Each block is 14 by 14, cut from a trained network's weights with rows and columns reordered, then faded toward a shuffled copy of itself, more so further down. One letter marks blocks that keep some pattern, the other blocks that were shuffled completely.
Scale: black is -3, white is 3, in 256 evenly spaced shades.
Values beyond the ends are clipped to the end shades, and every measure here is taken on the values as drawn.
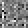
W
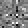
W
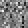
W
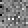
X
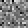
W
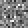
X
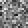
X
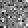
X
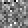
X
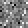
X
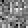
W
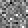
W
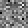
W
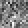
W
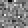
X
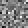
W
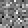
X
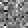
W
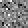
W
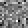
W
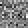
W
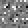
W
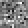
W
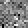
X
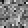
X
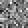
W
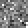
X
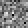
X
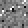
X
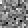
X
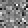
W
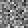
W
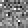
X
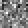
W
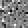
X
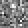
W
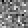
X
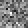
X
